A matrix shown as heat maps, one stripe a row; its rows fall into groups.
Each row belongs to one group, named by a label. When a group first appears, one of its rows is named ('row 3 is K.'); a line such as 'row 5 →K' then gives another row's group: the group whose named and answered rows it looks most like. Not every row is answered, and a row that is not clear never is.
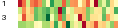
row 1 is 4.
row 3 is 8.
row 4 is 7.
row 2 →8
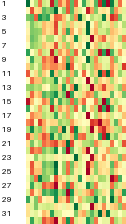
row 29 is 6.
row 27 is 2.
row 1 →6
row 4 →2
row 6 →7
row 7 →2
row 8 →6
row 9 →2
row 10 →2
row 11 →4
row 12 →8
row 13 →7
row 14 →8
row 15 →4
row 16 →6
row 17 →8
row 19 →7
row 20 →4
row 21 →2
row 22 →8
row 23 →7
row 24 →8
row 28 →8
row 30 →7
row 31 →4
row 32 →2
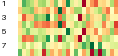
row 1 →7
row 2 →2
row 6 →8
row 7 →4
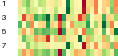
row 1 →7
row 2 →7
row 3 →8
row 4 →6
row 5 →8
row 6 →2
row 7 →7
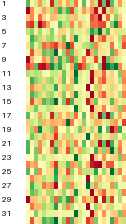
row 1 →6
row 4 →4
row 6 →7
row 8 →8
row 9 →4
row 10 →4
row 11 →7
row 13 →8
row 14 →7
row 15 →8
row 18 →2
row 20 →2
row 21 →6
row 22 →6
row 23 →7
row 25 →6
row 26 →8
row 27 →2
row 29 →4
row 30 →8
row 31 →7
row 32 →8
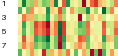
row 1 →7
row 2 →6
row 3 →8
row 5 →2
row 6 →8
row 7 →8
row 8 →6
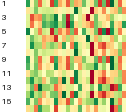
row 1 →6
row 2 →7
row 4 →8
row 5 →6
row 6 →2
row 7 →7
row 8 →7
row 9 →6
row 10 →6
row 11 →7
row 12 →7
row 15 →6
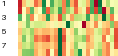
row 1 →4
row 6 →2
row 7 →2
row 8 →2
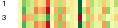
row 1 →2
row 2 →2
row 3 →8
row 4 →2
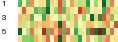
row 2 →8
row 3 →4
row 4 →2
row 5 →6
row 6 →2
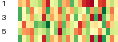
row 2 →6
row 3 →6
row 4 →8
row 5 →8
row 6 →6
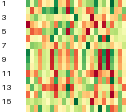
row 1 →6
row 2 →8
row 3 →7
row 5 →8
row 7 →2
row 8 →6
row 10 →6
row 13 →2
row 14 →4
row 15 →7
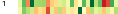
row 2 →2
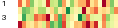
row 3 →2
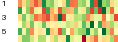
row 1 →4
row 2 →6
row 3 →2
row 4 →4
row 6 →7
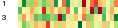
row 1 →7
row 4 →2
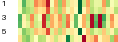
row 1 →2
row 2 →2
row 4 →6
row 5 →2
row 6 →7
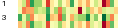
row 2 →8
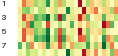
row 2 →7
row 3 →8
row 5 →8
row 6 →8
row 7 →6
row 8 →7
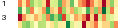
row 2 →6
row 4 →7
